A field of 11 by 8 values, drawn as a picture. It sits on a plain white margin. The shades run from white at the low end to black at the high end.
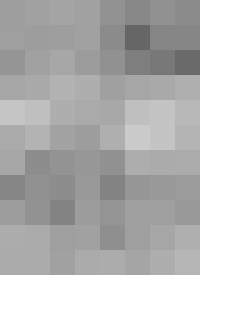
Roughest part: top right. Ninth with the lowest average: middle right. Stripes: horizontal, repeating 2 times. Odd patch: higher, in the top right.
